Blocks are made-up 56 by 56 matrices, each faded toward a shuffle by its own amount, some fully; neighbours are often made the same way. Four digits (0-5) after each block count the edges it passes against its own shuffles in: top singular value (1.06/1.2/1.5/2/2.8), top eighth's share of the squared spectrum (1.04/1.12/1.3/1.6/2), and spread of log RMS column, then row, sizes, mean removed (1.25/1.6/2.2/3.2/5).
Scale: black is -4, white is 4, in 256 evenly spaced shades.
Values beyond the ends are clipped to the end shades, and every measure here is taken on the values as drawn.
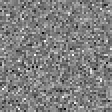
0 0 0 0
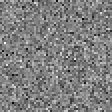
0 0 0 0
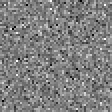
0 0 0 0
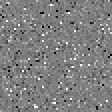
1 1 0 0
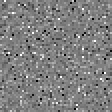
1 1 0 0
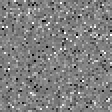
1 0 0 0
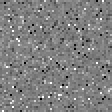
1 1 0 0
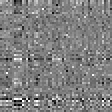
5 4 2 3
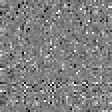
4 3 1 2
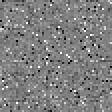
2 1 0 0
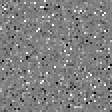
0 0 0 0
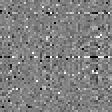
4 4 1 2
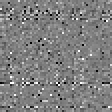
4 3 2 2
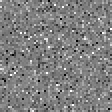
0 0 0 0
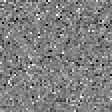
0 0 0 1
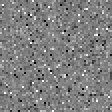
0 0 0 0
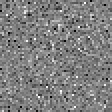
0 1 0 0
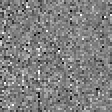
1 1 2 0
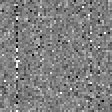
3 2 2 0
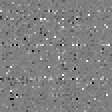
2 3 0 1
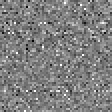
1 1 0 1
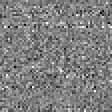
1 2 0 3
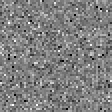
0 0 0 1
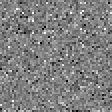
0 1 0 1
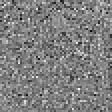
0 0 0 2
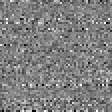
2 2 0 3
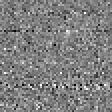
1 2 0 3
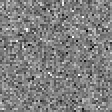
0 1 0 1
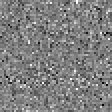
1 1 0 1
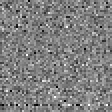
2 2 0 2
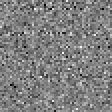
1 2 0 2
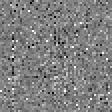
2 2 1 0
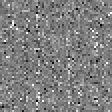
2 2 2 0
